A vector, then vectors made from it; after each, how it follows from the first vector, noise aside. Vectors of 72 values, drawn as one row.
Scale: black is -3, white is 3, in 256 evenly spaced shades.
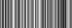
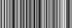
negated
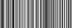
sign-scrambled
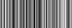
negated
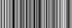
negated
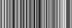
negated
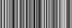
negated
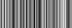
negated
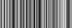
negated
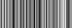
negated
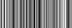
negated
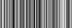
negated
